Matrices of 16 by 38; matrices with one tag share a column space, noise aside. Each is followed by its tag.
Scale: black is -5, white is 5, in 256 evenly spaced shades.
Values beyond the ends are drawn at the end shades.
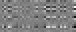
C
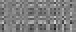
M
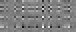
C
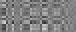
M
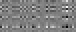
C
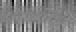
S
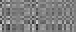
M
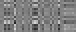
M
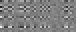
C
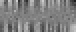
S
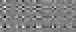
C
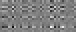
C
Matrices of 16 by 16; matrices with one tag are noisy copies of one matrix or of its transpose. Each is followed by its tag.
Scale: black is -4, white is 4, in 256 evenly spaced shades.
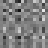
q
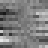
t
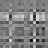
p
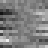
t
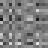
q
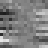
t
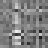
p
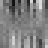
t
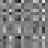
q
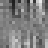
t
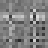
p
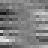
t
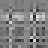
p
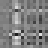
p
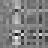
p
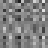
q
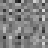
q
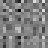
q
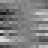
t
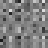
q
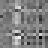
p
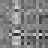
p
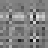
p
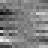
t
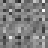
q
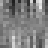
t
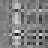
p
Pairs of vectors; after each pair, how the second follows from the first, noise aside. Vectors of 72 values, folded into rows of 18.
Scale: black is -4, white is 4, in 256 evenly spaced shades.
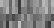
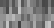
negated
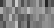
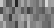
negated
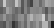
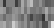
negated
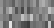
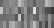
wrapped around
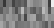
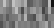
negated
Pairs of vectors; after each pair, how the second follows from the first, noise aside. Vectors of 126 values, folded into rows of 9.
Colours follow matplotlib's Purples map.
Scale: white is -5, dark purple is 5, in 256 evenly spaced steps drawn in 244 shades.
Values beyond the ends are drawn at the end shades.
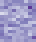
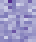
wrapped around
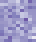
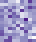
scaled up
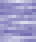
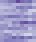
negated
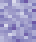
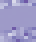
partly zeroed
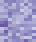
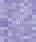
shrunk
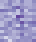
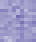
shrunk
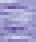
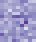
shuffled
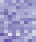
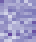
negated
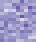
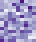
scaled up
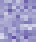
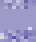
partly zeroed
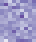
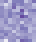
sign-scrambled
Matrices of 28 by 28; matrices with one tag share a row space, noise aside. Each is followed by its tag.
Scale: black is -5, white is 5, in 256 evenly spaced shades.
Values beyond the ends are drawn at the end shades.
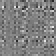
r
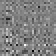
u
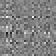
u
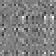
r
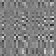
r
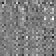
r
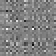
u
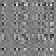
r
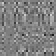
r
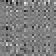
u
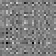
u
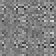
r
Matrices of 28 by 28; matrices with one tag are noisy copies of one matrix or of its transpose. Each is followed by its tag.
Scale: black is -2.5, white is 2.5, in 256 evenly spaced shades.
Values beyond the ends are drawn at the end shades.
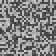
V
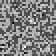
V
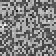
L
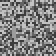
L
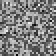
L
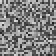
V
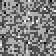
L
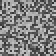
L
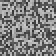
L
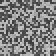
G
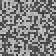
L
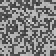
G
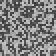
G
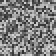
G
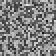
G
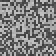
L
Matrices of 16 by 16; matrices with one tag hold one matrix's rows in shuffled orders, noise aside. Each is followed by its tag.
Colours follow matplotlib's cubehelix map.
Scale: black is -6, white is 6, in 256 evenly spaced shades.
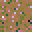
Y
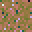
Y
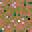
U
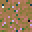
Y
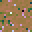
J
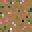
J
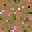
U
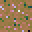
U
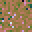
J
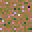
U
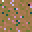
Y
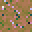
Y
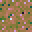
J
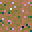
J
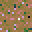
U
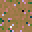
J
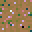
J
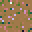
J
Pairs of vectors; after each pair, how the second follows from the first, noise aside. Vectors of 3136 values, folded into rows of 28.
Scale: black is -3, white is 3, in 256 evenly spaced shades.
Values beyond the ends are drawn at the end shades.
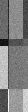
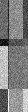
copied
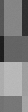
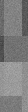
shrunk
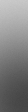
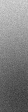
copied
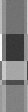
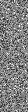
shuffled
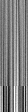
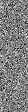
shuffled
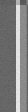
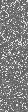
shuffled
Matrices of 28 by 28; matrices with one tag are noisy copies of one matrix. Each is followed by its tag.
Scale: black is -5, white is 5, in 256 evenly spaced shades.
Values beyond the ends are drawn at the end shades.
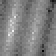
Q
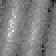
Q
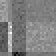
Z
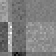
Z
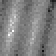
Q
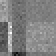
Z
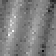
Q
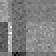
Z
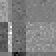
Z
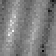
Q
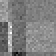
Z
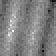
Q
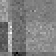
Z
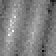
Q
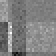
Z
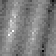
Q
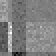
Z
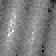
Q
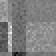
Z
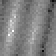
Q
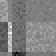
Z
